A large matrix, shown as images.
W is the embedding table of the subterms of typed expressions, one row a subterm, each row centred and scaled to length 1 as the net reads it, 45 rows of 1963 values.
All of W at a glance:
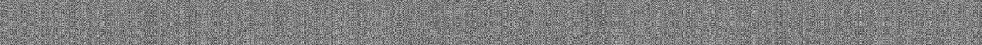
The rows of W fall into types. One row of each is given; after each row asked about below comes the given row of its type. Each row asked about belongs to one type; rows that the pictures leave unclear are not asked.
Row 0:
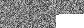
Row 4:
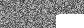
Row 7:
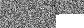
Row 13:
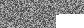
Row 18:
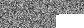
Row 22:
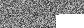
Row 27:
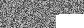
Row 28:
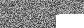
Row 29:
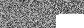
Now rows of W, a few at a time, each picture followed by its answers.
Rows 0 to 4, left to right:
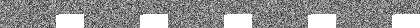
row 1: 7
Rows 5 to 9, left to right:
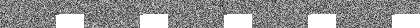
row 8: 4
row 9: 28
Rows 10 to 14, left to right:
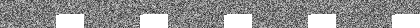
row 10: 13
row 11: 4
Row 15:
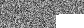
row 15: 13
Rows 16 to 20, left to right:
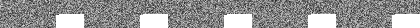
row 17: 27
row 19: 29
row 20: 27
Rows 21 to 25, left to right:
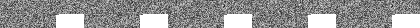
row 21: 28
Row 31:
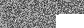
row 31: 29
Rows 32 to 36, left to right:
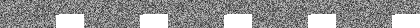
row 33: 27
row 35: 13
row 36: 13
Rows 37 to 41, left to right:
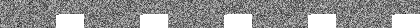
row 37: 0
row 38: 22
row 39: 4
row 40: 22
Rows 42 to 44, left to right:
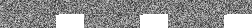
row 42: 29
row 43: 22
